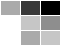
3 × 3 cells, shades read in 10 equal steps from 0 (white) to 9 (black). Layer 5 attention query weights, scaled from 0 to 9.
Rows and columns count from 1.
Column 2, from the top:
7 2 3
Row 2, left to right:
0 2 4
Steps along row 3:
up down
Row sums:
19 6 5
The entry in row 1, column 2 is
7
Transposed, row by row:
3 0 0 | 7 2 3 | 9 4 2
